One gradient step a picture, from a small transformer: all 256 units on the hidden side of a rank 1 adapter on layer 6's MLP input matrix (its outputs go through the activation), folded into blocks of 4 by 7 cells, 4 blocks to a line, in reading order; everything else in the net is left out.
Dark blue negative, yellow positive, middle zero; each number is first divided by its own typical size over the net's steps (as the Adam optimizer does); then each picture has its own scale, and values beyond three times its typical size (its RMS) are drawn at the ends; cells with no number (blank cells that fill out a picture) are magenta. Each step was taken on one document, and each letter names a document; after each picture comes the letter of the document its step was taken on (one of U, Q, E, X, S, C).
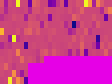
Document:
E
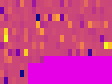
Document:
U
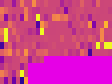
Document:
U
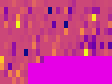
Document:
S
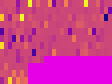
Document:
E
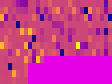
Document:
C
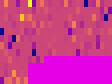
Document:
E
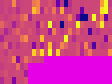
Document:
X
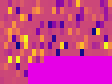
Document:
X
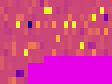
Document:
S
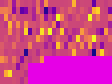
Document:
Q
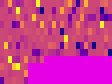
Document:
X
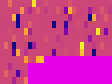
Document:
S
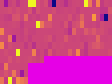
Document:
E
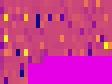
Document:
U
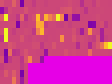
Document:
U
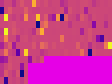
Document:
U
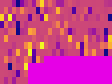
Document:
C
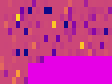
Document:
S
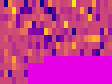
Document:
Q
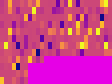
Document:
X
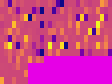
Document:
X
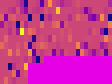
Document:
C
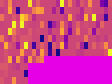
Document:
X
